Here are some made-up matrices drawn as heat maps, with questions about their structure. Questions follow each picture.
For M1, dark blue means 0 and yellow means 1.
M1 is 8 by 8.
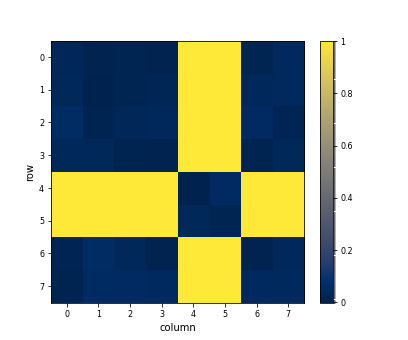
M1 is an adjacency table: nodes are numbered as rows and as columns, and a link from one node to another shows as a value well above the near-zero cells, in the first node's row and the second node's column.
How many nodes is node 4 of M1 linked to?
6
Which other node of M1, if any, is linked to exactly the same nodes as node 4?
node 5
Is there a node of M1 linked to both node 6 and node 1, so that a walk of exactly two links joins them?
yes
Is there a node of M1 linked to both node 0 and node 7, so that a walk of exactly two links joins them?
yes
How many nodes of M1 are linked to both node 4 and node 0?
0
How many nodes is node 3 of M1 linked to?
2
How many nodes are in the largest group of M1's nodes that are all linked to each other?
2
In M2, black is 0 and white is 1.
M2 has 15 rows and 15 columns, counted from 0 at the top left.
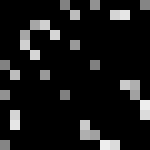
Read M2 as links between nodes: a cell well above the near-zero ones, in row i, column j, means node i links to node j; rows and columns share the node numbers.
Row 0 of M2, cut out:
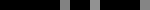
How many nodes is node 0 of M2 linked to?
3
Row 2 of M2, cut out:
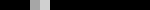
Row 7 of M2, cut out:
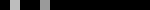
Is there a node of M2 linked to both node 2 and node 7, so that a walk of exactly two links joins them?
yes
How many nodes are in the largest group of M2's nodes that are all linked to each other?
3
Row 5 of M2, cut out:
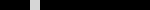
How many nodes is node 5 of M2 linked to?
1
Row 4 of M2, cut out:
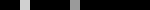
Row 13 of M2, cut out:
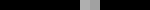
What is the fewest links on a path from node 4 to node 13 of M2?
5
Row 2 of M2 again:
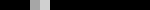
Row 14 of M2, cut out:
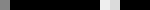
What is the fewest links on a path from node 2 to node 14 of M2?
5
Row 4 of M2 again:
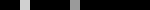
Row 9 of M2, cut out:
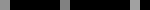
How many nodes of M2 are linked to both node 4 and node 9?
0
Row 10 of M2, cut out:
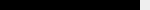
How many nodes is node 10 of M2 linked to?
1
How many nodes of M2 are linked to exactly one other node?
2
